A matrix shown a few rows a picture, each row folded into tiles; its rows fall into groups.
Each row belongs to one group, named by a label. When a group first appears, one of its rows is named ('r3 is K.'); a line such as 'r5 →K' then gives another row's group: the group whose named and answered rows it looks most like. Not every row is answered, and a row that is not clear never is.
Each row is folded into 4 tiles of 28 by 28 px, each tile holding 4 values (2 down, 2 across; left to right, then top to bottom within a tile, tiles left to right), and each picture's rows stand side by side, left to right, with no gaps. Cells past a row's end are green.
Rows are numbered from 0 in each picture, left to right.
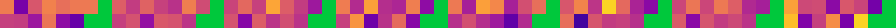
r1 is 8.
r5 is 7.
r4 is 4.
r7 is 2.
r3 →8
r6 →7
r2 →7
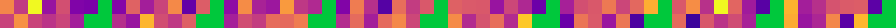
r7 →2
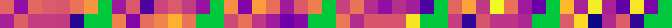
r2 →4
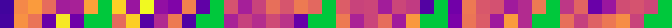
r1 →8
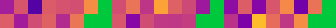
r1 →7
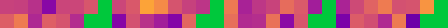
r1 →4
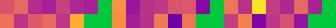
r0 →2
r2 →8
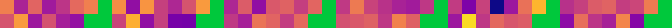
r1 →4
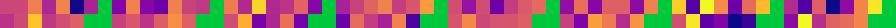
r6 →4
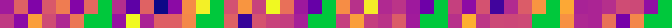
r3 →8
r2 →7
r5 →2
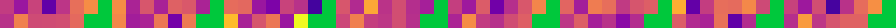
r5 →4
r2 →2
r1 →2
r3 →8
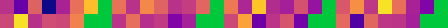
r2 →8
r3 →7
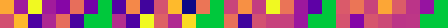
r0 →8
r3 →7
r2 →7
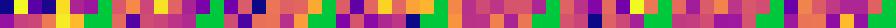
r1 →7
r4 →2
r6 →4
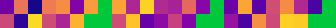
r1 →8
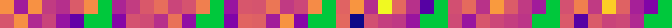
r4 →7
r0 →4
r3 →7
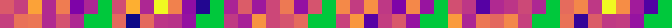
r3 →8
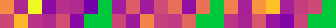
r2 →4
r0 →8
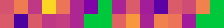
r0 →7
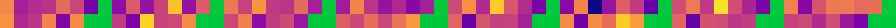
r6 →7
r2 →8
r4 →7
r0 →2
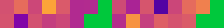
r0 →7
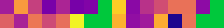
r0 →2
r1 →2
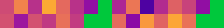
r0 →7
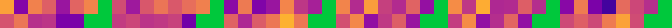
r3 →8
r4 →8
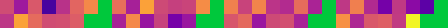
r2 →8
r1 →4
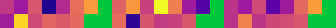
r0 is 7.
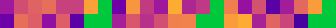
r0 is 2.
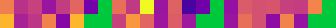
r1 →8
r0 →2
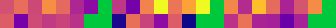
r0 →7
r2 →4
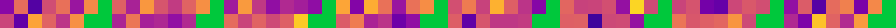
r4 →7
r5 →8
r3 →4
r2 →2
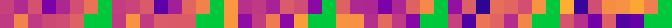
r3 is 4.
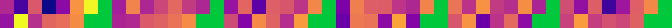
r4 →8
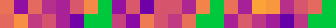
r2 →4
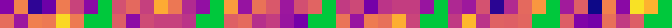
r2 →4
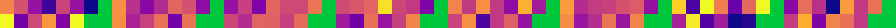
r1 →2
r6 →4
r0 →2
